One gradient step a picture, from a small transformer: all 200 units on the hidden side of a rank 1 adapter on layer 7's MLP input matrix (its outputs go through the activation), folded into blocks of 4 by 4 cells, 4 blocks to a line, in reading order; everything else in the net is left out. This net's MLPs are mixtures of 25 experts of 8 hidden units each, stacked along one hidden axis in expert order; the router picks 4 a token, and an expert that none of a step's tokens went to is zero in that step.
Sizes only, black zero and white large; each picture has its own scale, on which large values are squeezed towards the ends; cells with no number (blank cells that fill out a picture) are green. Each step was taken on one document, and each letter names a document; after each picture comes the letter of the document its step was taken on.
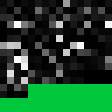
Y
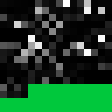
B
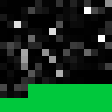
B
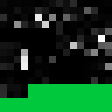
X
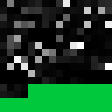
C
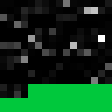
B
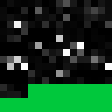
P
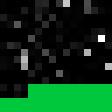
B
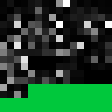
Y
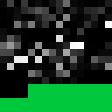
C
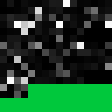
Y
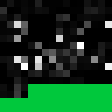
P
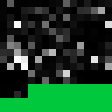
C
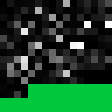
C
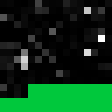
B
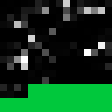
X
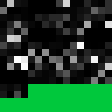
P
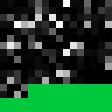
Y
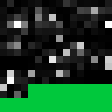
C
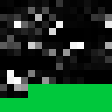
Y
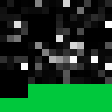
P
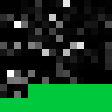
Y
